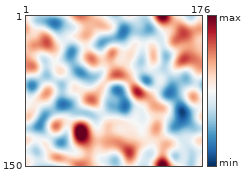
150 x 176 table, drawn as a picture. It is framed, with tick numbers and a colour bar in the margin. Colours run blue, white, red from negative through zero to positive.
The values follow a bell shape. The halves do not mirror each other. No row or column stands out. No overall slope runs across the table. The texture varies smoothly and slowly.
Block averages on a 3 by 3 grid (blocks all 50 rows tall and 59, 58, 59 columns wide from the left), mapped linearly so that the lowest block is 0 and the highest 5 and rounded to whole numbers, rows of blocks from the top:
225 | 020 | 352
